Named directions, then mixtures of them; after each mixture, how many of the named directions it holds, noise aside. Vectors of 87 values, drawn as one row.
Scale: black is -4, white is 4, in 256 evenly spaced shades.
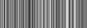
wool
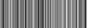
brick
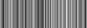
one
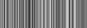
one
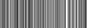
two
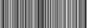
one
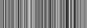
one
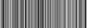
one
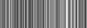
two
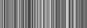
one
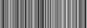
one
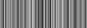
two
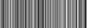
one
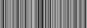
two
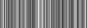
two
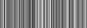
two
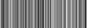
one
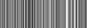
two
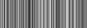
one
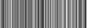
one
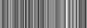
two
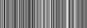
one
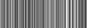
two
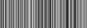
one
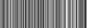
two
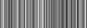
one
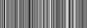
one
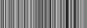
one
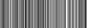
two
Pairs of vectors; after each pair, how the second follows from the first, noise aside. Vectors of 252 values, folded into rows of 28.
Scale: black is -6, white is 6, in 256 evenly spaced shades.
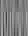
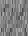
shuffled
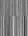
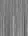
shrunk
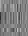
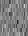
shuffled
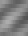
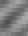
negated
